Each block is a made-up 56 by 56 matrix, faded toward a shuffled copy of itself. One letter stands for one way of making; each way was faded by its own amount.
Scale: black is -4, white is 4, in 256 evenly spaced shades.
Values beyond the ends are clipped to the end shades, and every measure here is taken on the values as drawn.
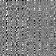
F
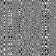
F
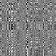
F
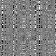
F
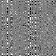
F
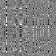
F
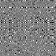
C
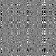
F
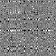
C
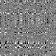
C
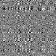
C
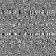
C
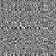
C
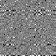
C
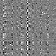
F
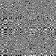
C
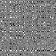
C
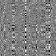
F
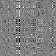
F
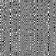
F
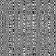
F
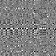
C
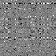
C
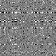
C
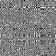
C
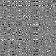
C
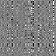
F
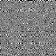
C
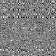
C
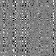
F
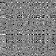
C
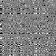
C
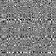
C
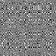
C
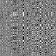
F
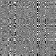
F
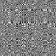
C
